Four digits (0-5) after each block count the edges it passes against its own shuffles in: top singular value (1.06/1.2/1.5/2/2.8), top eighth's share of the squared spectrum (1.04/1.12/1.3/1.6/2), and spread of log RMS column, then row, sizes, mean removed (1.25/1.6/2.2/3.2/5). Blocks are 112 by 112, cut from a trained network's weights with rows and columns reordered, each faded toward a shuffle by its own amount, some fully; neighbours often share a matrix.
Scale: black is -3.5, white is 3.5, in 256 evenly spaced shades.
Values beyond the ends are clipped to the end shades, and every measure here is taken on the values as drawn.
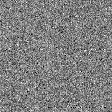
3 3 0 1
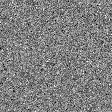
0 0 0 0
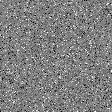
1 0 0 0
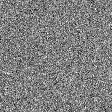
2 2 0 0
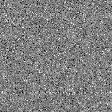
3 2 1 1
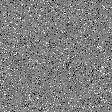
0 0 0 0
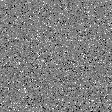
2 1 0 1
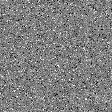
2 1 0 1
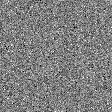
1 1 0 0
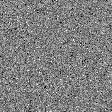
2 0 0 0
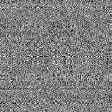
4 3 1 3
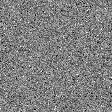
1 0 0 0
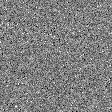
1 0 0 0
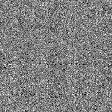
3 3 0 2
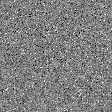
1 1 0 0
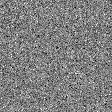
0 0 0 0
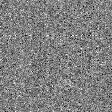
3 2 0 1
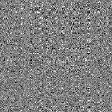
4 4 3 3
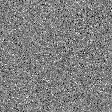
0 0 0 0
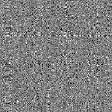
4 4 3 2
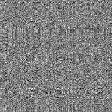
4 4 1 2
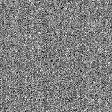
3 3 0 1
